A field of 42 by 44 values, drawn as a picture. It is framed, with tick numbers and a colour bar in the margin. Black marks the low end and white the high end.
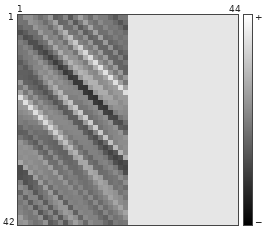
It is made of 1 by 2 panels. Panel 1,1: middling, slanting down to the right, strong in contrast. Panel 1,2: very high, flat.
